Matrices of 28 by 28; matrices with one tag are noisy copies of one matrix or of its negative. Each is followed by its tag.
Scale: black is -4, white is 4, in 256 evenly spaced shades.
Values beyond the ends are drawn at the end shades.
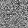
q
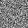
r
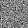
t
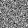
r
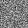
t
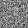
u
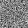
t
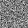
t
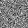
r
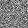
q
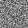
r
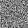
t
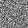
r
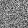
q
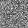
q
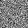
r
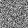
r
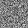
u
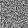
t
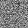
q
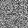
q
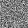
t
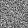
t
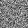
r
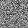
q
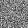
t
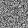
u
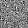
t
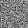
t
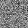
q
